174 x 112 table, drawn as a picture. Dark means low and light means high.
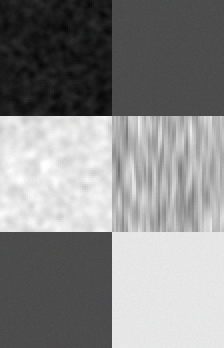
It is made of 3 by 2 panels. Panel 1,1: very low, blotchy, faint in contrast. Panel 1,2: low, flat. Panel 2,1: very high, blotchy, faint in contrast. Panel 2,2: high, streaked downward. Panel 3,1: low, flat. Panel 3,2: very high, flat.
